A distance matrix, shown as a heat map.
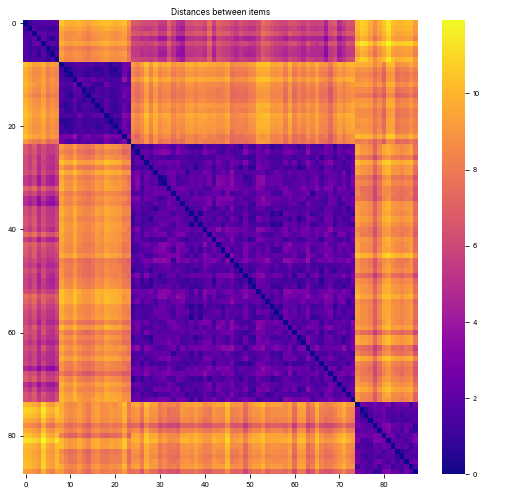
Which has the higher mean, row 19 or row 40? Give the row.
19
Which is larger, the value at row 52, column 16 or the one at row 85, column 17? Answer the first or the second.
the first
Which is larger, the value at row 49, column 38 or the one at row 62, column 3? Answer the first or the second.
the second
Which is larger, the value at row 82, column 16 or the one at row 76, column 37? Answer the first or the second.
the first
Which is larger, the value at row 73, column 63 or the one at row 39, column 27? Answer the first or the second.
the first
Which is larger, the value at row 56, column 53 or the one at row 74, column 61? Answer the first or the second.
the second
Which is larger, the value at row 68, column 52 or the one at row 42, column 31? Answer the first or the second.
the first
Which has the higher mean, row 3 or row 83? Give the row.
83
